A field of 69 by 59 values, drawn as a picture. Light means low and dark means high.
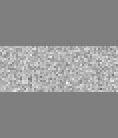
The table splits into 3 rows of 1 panel. Panel 1,1: middling, flat. Panel 2,1: low, fine-grained. Panel 3,1: middling, flat.
